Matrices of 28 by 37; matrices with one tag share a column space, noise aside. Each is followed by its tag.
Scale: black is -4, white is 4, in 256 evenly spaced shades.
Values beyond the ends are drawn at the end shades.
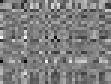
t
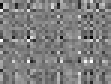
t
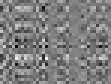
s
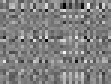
t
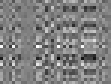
s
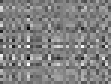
s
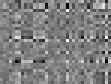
t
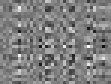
s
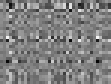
t
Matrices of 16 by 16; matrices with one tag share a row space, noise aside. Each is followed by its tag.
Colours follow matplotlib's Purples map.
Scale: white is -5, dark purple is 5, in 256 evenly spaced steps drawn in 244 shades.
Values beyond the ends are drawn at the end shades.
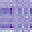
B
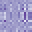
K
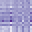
B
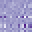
K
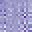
K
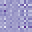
K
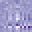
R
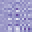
R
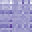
B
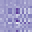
R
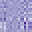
K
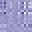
K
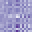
R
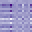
B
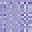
K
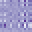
K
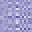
R
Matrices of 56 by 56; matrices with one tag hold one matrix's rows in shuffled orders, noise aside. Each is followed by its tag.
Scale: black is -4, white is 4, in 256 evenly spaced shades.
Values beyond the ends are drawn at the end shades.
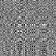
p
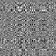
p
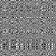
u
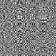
p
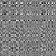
u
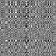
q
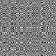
u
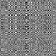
q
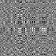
p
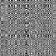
q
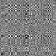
q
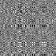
p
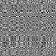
u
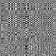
q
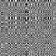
q
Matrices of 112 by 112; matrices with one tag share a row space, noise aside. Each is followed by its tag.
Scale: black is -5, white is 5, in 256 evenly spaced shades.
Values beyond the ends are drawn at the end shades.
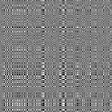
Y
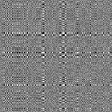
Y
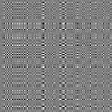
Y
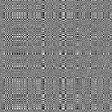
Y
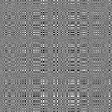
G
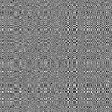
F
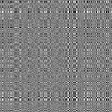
F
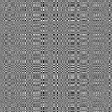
G
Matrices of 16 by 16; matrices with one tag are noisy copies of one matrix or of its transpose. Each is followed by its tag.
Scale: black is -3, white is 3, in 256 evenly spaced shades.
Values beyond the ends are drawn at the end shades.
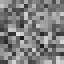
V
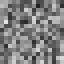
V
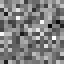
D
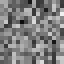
V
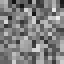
V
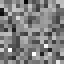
D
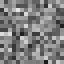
D
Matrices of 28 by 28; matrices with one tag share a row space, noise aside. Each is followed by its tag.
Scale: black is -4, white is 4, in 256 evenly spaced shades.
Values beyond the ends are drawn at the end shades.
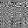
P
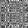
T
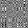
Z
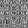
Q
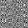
Z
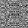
T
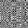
P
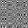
Z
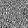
Q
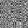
P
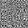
Z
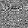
T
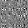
Z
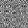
Q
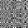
P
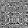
T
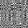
P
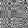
P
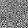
Z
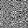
P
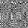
P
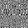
Q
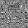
T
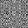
Q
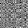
P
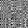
P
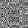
T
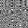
P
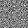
Q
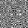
P
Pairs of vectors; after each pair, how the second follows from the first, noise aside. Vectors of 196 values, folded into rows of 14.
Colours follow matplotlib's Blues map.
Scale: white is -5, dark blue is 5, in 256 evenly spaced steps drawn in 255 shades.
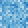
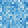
copied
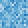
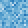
copied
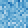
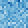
copied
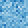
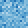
copied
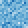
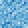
copied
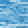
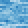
copied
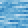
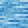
copied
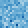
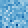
copied
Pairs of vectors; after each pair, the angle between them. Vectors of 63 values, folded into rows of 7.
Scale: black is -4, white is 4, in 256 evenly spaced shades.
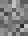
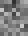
nearly opposite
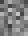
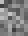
partly opposed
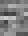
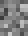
orthogonal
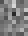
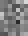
orthogonal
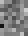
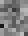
nearly parallel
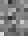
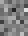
partly opposed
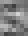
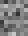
partly opposed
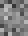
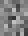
orthogonal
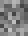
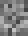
orthogonal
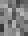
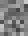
partly opposed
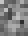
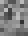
nearly parallel
